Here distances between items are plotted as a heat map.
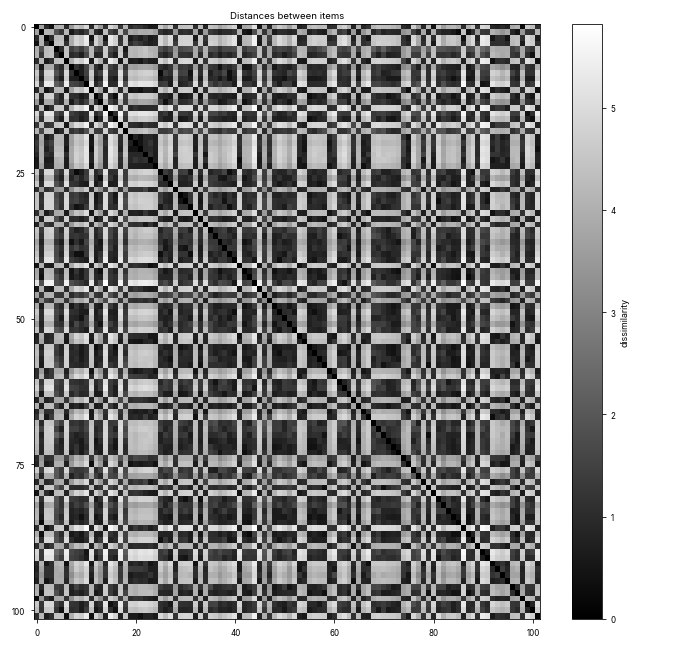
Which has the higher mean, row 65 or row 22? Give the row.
22
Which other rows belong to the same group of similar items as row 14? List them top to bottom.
0, 2, 3, 6, 11, 17, 19, 20, 21, 22, 23, 24, 28, 32, 34, 41, 45, 47, 53, 54, 59, 60, 64, 66, 67, 74, 75, 78, 80, 86, 89, 92, 93, 94, 95, 98, 101
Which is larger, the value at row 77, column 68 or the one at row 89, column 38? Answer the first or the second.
the second
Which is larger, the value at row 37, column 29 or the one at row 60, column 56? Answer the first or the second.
the second
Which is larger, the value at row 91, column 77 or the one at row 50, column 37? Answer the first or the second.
the first
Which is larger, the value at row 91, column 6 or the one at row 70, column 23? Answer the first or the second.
the first
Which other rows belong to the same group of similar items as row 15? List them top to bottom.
1, 4, 5, 7, 8, 9, 10, 12, 13, 16, 18, 25, 26, 27, 29, 30, 31, 33, 35, 36, 37, 38, 39, 40, 42, 43, 44, 46, 48, 49, 50, 51, 52, 55, 56, 57, 58, 61, 62, 63, 65, 68, 69, 70, 71, 72, 73, 76, 77, 79, 81, 82, 83, 84, 85, 87, 88, 90, 91, 96, 97, 99, 100
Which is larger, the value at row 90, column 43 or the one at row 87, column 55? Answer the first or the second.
the first
